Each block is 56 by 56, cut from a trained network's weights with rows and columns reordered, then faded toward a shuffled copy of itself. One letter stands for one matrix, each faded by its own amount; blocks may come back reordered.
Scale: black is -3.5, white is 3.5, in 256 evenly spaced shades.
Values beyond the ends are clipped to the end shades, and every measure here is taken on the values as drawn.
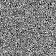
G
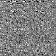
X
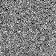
G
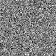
G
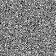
G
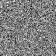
G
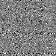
X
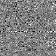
X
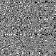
X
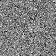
G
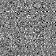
X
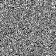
G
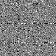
X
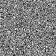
G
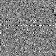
X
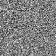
G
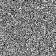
G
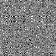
X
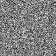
G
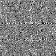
X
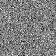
G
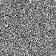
G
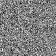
G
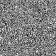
G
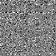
X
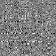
X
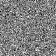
G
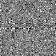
X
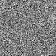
G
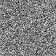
G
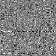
X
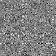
X
